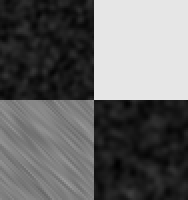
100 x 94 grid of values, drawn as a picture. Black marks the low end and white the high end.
The table splits into 2 rows of 2 panels. Panel 1,1: very low, blotchy, faint in contrast. Panel 1,2: very high, flat. Panel 2,1: middling, slanting down to the right, faint in contrast. Panel 2,2: very low, blotchy, faint in contrast.
